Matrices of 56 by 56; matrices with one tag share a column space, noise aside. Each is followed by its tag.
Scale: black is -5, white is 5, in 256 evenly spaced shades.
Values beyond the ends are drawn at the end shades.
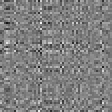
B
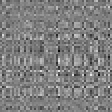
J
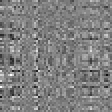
J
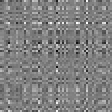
B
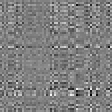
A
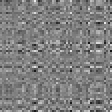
B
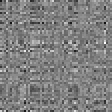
B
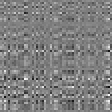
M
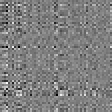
A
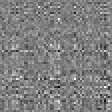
M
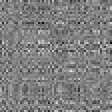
B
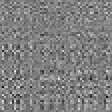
M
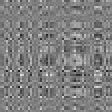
J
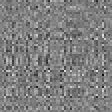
J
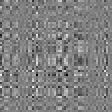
J
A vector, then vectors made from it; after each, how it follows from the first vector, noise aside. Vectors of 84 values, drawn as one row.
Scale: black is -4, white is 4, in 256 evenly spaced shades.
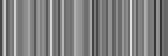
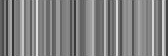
reversed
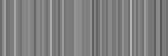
shrunk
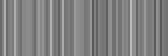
shrunk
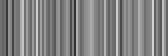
reversed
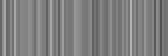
shrunk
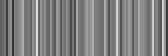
reversed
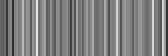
reversed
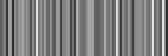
reversed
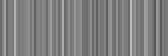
shrunk
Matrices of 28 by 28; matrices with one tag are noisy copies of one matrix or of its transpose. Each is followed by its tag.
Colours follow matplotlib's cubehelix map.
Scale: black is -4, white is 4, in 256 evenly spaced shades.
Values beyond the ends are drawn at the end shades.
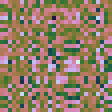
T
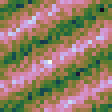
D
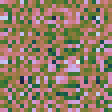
T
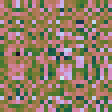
T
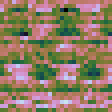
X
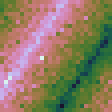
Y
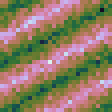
D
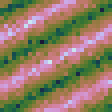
D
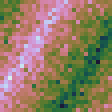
Y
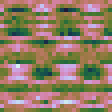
X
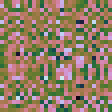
T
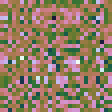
T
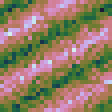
D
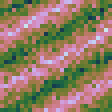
D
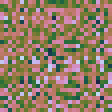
T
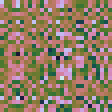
T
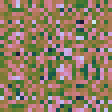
T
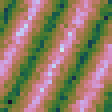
D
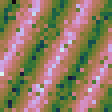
D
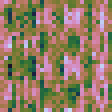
X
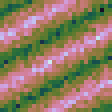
D
